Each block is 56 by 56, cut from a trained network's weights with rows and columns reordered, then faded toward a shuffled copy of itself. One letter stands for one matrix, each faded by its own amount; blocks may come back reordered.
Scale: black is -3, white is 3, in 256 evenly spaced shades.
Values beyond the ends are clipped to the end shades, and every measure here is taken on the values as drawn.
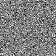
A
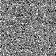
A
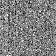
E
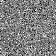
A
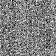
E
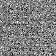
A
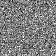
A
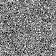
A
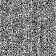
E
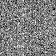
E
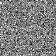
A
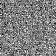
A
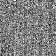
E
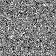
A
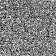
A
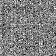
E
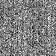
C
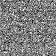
A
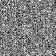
E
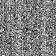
C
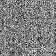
E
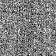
C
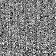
C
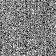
C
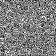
A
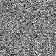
A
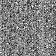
C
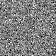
A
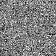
A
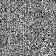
E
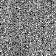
E
